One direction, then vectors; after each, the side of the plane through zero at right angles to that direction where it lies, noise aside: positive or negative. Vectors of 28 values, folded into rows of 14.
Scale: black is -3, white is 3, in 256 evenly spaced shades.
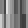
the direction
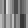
positive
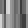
positive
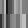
negative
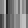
negative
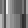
positive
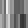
positive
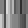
positive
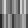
negative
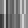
negative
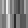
positive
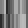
negative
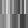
positive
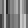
negative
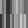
negative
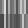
negative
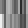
positive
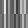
negative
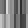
positive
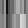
negative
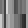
positive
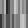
negative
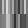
positive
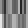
positive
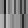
positive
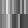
positive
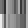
positive
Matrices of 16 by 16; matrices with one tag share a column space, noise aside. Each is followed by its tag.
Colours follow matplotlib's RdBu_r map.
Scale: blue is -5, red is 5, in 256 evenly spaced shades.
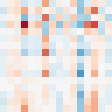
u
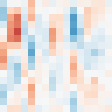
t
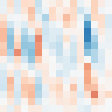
t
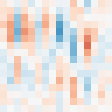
t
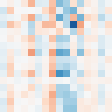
u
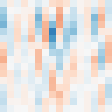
t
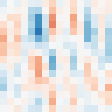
t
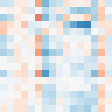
u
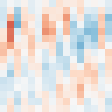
t
